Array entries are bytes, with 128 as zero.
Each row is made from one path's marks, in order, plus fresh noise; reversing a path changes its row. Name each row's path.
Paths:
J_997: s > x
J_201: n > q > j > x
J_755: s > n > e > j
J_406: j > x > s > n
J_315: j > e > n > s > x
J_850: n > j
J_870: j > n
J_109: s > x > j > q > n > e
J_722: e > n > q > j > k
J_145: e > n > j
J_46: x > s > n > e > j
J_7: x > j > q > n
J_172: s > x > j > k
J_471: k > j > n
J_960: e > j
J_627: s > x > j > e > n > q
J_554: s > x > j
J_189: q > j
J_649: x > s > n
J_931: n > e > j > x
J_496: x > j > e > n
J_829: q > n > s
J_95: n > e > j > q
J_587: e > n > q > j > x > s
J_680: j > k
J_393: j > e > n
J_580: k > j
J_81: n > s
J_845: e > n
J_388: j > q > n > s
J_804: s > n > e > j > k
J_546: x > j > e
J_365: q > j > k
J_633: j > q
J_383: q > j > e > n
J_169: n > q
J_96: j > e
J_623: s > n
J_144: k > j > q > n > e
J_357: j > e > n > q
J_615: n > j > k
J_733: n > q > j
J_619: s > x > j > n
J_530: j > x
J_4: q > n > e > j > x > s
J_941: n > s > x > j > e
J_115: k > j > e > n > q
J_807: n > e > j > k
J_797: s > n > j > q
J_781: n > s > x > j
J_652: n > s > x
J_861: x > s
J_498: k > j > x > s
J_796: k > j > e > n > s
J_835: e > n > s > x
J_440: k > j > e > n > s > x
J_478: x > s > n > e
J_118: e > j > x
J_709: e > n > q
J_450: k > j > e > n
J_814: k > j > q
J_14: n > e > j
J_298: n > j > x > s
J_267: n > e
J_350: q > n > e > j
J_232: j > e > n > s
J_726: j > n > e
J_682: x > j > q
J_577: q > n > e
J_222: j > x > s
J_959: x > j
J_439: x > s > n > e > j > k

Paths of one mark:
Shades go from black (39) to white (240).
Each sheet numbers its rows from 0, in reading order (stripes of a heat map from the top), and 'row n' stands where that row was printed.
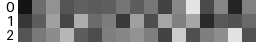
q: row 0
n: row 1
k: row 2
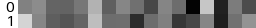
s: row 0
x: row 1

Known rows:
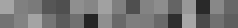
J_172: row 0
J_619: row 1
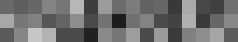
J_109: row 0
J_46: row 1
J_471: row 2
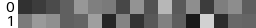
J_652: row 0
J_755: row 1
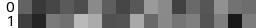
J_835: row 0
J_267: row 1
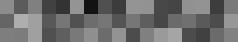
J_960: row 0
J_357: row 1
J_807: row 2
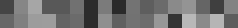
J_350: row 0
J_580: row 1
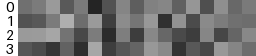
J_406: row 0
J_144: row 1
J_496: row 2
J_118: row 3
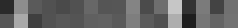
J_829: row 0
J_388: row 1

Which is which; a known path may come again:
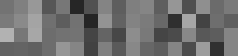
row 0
J_406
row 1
J_619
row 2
J_649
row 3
J_726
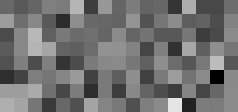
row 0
J_109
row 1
J_722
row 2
J_95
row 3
J_814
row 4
J_498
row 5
J_577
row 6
J_496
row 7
J_680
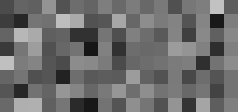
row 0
J_440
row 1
J_267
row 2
J_393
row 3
J_189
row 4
J_439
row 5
J_587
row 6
J_941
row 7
J_870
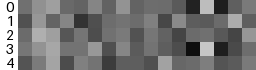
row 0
J_627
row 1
J_796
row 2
J_357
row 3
J_797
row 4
J_14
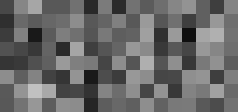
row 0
J_350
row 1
J_931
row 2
J_530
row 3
J_118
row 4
J_652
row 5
J_960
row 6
J_450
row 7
J_733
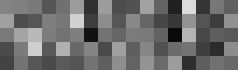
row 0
J_554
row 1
J_546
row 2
J_623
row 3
J_169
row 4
J_298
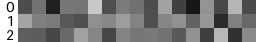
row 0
J_997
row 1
J_172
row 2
J_96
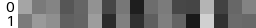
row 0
J_46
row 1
J_755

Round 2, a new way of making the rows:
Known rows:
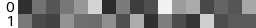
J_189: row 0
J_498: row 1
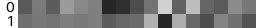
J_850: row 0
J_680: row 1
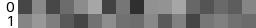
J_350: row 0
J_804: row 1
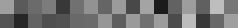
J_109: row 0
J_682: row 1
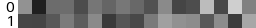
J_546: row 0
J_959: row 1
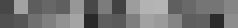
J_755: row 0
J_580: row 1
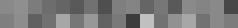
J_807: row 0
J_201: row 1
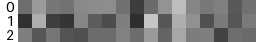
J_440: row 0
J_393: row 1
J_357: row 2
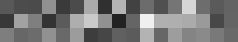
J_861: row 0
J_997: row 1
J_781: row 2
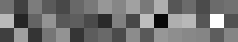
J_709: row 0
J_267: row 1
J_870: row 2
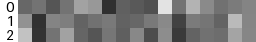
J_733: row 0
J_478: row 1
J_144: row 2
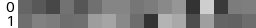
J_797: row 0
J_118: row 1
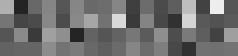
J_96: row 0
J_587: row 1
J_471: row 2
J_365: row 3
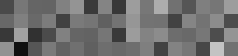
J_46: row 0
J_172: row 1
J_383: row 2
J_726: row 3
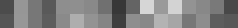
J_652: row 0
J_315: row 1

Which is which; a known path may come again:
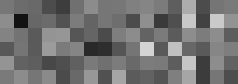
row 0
J_627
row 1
J_546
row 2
J_615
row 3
J_850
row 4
J_95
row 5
J_232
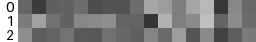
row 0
J_169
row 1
J_931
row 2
J_115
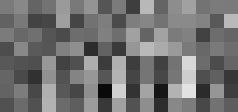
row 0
J_201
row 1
J_7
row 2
J_357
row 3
J_14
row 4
J_861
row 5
J_222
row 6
J_81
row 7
J_829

